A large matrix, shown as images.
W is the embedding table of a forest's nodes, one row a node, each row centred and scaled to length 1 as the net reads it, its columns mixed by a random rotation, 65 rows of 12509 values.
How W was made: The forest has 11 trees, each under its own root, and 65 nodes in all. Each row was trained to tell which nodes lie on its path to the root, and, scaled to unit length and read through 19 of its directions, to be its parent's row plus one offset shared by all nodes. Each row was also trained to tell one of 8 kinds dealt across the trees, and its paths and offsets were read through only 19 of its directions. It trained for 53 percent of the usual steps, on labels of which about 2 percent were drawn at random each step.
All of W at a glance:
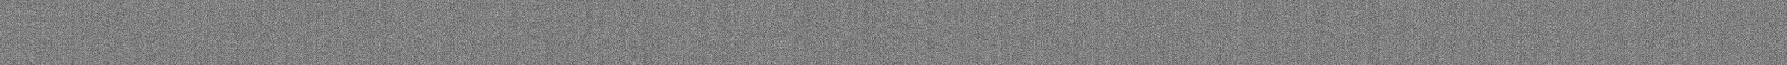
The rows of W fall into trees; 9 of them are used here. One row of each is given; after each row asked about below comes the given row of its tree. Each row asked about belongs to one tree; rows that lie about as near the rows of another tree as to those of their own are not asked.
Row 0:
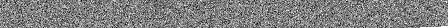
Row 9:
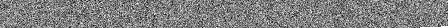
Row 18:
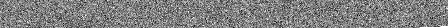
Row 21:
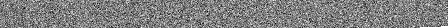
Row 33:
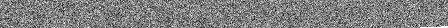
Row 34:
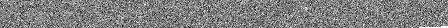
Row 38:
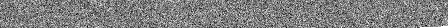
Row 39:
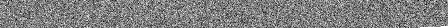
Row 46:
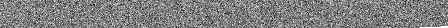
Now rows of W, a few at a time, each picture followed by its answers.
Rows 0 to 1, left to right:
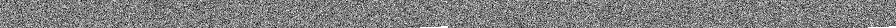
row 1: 21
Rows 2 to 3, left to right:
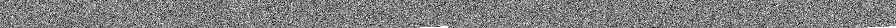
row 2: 18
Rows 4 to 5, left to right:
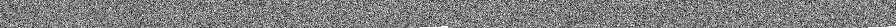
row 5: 38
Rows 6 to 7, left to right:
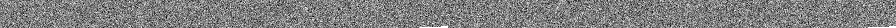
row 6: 34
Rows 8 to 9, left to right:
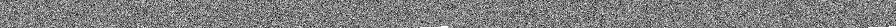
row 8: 38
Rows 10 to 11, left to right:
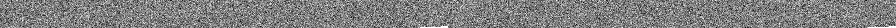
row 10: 39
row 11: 46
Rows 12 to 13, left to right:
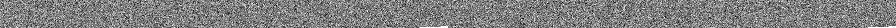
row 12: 46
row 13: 21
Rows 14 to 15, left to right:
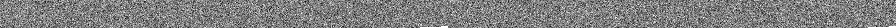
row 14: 46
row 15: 46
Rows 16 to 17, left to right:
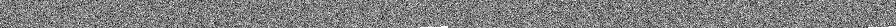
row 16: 33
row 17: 21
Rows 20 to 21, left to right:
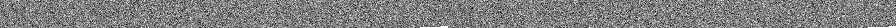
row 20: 21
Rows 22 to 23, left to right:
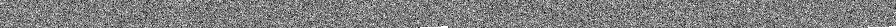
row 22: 38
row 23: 38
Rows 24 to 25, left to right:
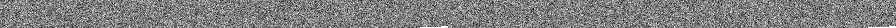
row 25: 9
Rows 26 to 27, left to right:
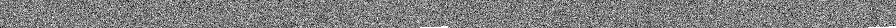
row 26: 38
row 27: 33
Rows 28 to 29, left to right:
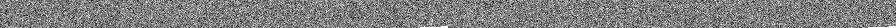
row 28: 39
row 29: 46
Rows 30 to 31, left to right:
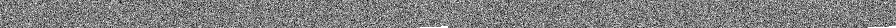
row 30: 0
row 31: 46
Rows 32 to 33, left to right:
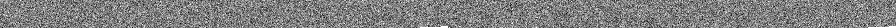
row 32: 46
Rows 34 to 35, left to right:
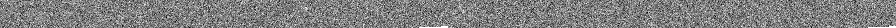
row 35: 9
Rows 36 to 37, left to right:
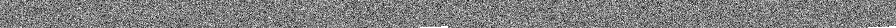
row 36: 39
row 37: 0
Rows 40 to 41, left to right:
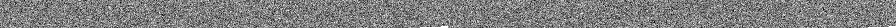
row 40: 0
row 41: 0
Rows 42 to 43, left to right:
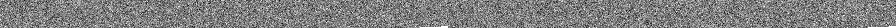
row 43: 21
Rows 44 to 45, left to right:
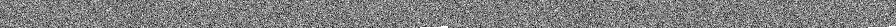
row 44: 38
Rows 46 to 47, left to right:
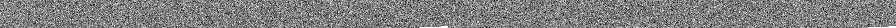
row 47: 0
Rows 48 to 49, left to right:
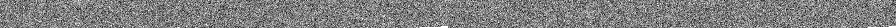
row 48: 0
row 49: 34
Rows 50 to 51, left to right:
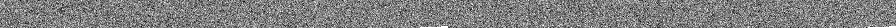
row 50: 33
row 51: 38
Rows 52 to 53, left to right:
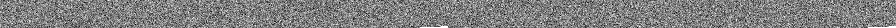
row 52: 18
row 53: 46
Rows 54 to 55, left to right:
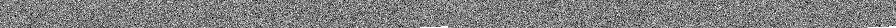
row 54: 18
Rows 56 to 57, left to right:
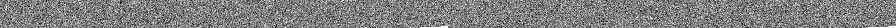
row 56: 0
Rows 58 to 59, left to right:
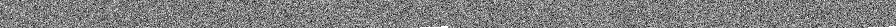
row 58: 0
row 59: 18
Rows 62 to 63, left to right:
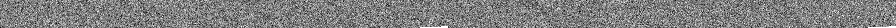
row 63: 38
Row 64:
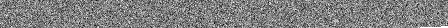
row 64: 33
